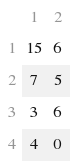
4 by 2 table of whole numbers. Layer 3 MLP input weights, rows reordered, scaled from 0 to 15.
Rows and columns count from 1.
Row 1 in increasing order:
6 15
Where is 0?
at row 4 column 2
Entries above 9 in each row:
1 0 0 0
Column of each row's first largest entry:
1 1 2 1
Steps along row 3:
up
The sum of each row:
21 12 9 4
